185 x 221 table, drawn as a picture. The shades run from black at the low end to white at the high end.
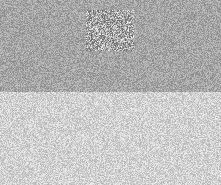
An odd patch, rougher than its surroundings, sits in the top middle. A horizontal seam about 50% of the way down splits the table, and the bottom part is higher. Values change most from cell to cell in the top middle.
